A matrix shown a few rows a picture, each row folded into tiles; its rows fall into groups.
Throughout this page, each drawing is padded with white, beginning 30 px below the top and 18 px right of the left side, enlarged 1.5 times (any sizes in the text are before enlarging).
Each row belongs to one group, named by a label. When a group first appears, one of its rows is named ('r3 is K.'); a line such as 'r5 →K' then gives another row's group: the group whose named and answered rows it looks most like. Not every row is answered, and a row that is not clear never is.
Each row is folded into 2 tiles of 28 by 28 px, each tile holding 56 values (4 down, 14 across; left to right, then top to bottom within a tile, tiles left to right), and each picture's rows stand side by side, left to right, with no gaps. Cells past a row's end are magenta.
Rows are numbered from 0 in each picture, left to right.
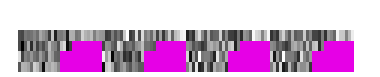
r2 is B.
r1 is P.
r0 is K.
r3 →B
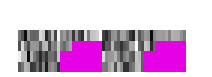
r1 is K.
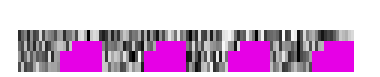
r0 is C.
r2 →C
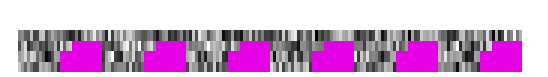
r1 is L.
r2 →L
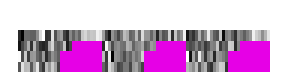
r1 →P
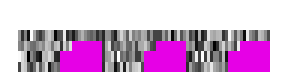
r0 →L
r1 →C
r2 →C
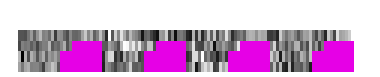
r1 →L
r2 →C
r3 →B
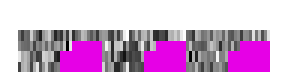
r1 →P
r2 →B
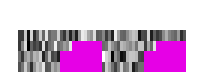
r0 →C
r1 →L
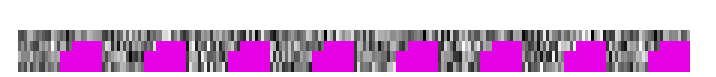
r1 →C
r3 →B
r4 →C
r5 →L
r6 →C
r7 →B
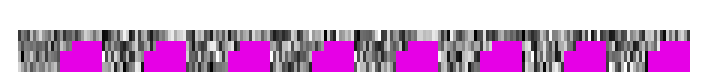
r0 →K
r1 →K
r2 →B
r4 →K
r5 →L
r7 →C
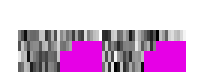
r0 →P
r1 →B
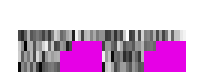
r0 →B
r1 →P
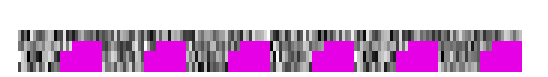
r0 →L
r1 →K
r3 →P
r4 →L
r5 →K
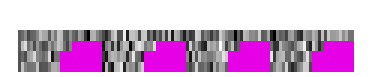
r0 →C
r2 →B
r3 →K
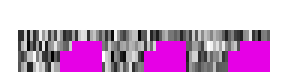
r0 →C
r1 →L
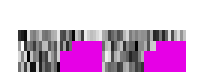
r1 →P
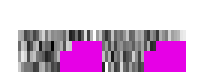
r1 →B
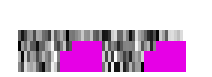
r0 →K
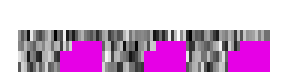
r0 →L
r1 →P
